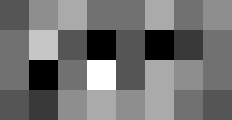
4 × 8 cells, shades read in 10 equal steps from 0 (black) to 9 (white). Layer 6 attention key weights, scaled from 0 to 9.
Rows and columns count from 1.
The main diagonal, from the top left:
3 7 4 6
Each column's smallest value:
3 0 3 0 3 0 2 3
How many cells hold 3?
6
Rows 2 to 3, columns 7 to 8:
2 4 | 5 4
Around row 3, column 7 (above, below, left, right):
2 4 6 4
